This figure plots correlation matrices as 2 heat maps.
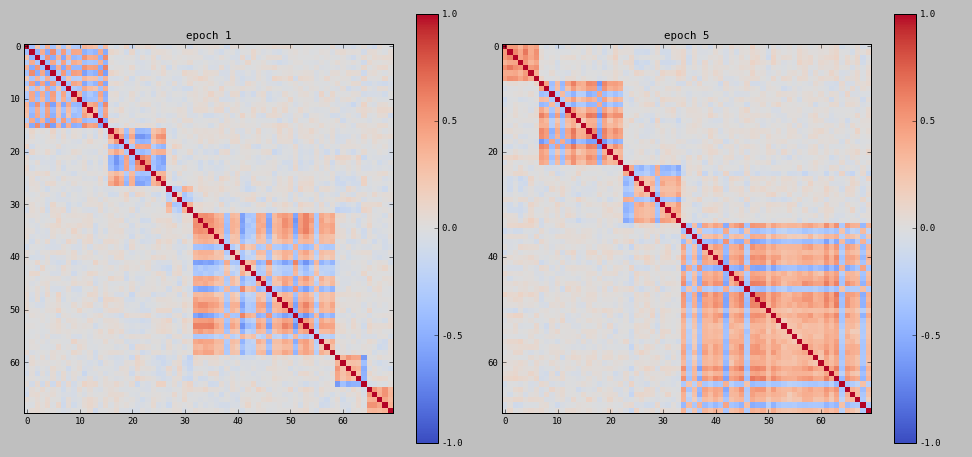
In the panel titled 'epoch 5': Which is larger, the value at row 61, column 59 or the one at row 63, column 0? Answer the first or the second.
the first
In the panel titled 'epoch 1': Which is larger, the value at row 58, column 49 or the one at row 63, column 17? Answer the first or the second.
the first
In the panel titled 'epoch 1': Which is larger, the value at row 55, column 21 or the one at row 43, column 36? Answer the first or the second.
the first
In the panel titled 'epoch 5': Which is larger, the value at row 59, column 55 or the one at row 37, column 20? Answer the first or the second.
the first
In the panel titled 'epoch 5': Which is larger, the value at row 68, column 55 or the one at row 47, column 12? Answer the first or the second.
the second
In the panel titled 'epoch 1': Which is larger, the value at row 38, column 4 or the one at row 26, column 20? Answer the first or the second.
the second
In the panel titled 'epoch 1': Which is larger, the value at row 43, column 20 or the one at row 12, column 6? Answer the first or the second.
the second
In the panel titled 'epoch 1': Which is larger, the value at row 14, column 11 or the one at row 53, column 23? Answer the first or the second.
the second
